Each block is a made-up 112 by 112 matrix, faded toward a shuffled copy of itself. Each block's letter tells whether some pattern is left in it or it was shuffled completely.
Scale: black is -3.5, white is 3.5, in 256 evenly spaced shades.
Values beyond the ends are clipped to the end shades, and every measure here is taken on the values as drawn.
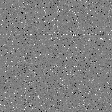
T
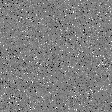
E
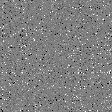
T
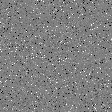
E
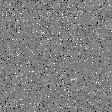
T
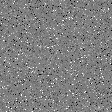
E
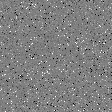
E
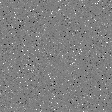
E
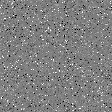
T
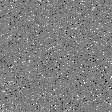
E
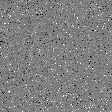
E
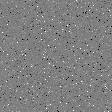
E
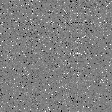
T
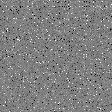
T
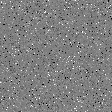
E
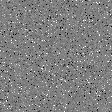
E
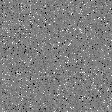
T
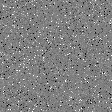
E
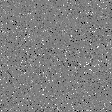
T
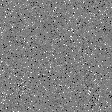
E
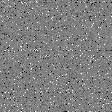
T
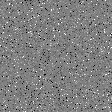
E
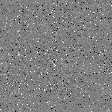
T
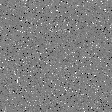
E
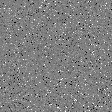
E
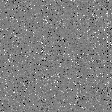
T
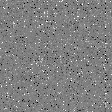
T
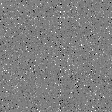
T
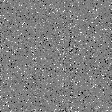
T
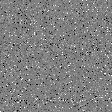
T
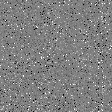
T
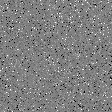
E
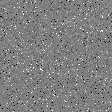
E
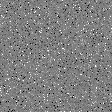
E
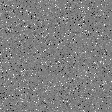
E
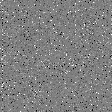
T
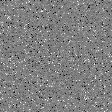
T
